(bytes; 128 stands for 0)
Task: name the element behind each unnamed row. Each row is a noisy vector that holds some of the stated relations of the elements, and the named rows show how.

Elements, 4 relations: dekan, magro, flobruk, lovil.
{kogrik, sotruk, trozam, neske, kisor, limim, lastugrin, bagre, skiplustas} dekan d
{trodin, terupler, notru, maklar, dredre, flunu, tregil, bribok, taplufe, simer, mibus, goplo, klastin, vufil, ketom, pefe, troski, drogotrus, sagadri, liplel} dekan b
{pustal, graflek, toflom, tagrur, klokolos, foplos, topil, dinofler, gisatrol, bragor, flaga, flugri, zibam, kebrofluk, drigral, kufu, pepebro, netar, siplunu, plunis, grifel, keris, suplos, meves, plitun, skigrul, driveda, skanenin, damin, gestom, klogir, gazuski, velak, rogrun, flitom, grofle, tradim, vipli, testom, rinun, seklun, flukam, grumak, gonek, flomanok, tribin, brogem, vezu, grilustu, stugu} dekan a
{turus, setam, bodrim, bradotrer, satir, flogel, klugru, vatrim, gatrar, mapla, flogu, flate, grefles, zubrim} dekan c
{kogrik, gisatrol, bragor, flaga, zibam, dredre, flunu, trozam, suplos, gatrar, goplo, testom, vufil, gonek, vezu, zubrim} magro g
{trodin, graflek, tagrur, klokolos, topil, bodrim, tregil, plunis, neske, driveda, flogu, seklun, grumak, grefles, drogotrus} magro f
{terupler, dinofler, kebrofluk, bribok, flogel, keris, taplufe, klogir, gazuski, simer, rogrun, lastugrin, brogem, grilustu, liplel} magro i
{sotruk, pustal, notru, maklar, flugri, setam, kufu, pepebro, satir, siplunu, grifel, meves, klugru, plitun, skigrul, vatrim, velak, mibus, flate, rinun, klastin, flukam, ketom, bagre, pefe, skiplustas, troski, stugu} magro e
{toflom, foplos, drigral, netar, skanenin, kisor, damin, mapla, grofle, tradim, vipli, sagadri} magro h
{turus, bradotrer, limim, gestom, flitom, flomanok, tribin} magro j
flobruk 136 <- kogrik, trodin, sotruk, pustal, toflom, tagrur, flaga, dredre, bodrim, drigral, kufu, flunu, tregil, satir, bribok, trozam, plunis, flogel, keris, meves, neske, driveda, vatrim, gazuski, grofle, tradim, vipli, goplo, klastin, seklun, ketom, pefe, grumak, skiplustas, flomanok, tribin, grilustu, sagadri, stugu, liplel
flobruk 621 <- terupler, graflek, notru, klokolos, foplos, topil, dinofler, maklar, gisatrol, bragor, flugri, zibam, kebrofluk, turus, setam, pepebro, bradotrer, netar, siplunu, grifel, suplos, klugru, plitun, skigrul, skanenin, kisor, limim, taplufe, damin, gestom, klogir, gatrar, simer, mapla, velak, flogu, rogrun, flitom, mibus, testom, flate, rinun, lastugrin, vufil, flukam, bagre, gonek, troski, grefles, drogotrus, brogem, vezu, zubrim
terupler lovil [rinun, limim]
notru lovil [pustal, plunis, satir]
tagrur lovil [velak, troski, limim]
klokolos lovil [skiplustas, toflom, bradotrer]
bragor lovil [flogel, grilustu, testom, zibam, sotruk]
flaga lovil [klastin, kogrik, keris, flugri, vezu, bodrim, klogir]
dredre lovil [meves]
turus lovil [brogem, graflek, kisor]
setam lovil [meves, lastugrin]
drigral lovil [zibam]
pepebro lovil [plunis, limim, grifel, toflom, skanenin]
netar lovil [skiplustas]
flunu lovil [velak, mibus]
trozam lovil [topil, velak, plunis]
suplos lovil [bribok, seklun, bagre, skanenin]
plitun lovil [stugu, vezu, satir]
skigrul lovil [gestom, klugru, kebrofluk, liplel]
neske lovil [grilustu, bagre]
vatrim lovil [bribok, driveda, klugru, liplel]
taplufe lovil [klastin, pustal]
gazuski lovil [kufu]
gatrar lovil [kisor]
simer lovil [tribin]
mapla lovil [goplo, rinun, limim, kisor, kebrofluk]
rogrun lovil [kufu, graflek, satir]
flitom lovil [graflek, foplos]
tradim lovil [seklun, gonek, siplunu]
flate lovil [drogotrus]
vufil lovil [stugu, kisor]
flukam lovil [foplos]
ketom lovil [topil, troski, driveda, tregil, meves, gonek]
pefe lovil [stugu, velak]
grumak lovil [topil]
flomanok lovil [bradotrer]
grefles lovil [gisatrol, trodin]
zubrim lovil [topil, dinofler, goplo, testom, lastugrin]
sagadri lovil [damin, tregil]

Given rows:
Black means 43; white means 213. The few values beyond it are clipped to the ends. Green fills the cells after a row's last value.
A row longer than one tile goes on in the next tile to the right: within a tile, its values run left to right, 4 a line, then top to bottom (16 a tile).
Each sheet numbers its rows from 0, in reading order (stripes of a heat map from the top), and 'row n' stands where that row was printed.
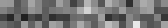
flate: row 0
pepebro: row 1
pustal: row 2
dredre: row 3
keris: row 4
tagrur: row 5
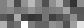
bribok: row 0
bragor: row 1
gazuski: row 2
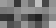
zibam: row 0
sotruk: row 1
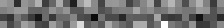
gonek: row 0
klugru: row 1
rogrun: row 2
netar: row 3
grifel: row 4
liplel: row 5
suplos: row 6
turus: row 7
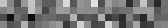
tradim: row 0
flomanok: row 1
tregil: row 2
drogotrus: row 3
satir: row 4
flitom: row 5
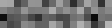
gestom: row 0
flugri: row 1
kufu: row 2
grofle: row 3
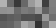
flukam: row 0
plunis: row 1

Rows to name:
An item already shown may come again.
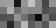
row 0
graflek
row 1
netar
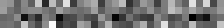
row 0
notru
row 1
lastugrin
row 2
limim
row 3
plunis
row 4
bradotrer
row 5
grilustu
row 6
vufil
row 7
bagre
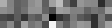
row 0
pepebro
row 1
terupler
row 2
flaga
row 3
satir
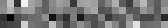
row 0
kisor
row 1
notru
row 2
zubrim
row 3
tagrur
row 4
gazuski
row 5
plitun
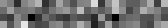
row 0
keris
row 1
bradotrer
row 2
stugu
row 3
flogu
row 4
flomanok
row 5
trozam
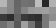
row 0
skigrul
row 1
kogrik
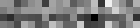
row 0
rinun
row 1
goplo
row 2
klastin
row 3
kisor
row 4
dredre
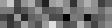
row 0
grefles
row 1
rogrun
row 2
toflom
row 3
tribin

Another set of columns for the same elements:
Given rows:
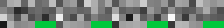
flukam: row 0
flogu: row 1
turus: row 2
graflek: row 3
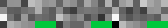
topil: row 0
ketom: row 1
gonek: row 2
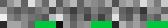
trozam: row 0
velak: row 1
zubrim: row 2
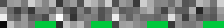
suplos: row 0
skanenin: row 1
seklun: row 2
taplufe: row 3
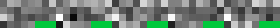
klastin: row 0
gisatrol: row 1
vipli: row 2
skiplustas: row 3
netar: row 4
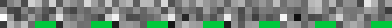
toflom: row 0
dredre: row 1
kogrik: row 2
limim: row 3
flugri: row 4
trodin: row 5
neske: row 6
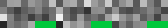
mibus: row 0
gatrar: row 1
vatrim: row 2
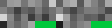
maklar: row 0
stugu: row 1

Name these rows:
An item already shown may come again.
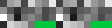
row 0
foplos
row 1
foplos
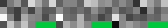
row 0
mapla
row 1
klokolos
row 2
lastugrin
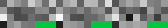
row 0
goplo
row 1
kogrik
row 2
turus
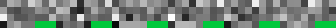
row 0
goplo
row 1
flate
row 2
gestom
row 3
kisor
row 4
flogel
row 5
neske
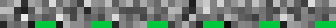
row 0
flate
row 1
rogrun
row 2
klugru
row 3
drogotrus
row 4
sotruk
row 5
gazuski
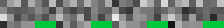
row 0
satir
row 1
setam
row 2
sagadri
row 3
flukam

